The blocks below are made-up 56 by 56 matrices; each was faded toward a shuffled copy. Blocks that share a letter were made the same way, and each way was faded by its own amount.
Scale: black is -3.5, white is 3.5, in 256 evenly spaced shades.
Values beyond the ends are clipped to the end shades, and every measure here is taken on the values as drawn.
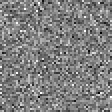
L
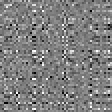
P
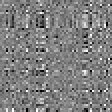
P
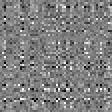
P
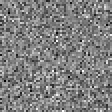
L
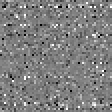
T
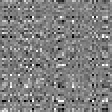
P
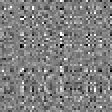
P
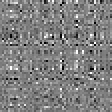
P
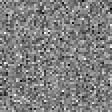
L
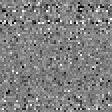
T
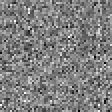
L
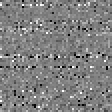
T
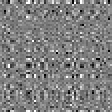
P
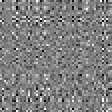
P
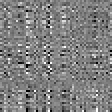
P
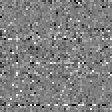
T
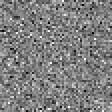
L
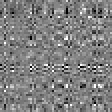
P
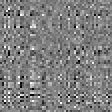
P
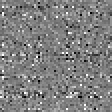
T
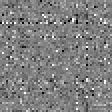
T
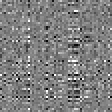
P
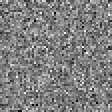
L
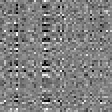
P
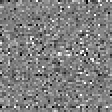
T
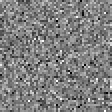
L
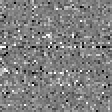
T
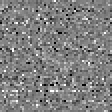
T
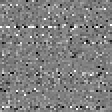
T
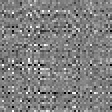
P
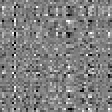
P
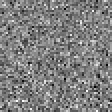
L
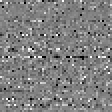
T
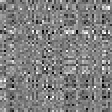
P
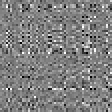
P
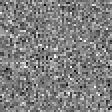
L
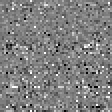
T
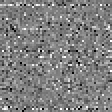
T
